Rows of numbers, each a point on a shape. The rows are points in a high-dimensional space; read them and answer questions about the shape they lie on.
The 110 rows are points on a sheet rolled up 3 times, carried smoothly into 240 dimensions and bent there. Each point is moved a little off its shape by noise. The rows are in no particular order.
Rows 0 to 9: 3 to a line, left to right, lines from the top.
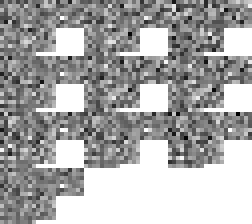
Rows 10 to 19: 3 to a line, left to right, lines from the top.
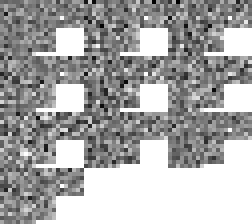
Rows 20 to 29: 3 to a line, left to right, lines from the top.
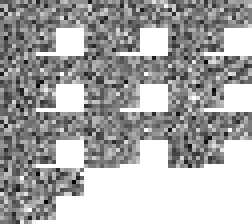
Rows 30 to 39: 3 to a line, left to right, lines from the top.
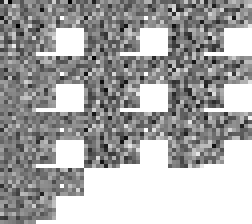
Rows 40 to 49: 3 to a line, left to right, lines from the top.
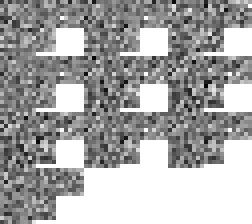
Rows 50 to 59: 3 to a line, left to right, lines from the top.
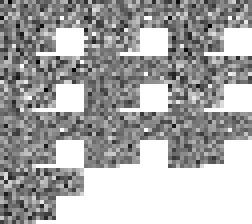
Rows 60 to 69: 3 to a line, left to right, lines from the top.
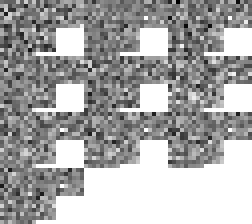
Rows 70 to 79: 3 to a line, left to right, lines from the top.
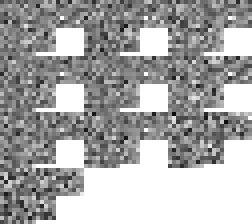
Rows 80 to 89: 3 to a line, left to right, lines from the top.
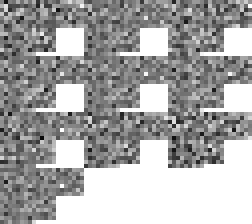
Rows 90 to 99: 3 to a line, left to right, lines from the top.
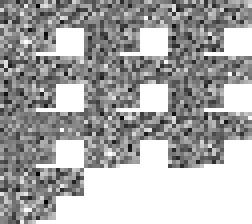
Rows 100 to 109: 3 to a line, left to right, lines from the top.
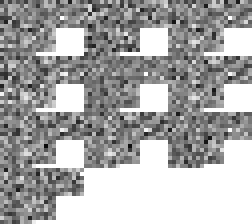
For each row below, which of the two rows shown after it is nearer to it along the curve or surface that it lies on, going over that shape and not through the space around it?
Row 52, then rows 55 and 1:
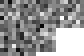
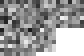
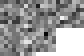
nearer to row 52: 55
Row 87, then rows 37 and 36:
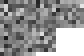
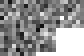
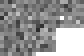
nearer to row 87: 36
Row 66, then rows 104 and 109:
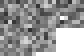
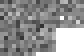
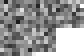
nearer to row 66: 109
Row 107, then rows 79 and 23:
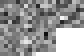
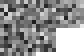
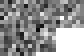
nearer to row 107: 79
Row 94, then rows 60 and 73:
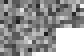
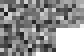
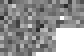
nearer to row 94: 60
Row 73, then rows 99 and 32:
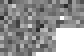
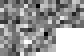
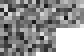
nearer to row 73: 32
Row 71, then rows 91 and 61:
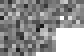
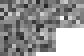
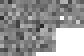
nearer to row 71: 91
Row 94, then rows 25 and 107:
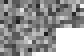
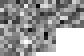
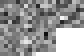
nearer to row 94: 107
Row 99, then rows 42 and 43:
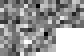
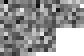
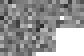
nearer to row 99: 42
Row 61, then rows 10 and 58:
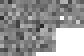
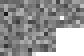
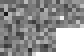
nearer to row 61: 58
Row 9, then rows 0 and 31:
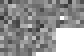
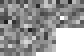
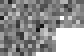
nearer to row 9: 31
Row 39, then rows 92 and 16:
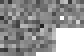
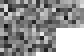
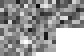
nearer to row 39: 92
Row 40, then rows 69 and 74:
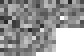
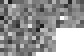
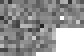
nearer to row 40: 69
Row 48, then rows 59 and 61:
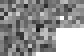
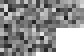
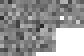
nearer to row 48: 61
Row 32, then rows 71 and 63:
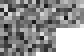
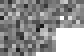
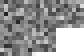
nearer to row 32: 71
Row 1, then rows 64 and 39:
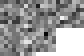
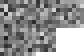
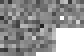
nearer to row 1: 64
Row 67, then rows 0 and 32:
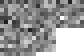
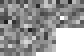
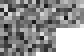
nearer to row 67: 0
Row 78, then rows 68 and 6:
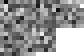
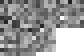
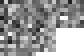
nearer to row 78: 68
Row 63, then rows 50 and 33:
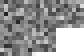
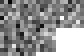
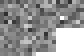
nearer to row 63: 33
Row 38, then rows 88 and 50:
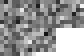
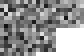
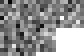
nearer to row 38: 88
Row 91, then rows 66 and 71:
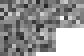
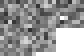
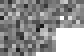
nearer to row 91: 71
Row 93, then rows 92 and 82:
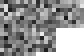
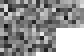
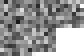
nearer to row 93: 92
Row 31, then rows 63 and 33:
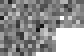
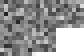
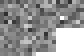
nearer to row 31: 63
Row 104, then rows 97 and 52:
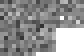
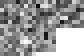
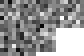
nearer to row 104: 52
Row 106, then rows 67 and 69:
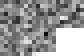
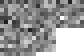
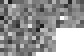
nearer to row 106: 67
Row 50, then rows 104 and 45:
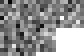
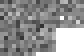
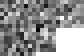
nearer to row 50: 45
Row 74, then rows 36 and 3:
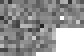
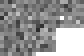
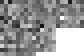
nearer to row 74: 36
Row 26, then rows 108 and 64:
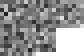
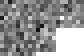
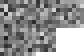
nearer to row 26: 64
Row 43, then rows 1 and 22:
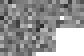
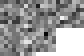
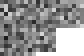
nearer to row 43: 22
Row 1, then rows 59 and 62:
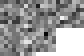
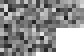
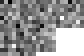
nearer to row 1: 59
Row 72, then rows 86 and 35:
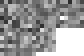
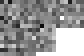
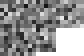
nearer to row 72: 86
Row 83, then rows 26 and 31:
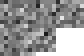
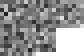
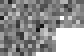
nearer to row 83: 26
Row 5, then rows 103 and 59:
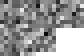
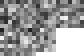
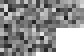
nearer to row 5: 59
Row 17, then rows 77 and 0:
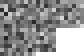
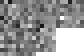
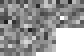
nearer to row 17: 77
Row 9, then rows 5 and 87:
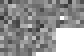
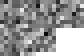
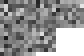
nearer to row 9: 87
